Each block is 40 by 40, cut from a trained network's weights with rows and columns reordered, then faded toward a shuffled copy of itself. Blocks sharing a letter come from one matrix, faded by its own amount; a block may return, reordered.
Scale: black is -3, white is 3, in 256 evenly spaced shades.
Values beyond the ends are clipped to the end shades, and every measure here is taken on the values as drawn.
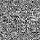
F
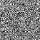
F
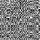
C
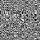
C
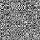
C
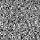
F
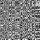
C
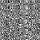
C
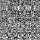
C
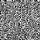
F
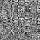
C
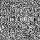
C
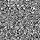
F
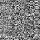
C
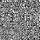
F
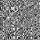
C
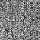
C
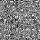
F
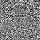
F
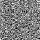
F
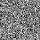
F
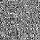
F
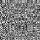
C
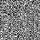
F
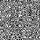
F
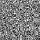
F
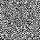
F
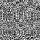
C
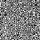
F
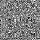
F
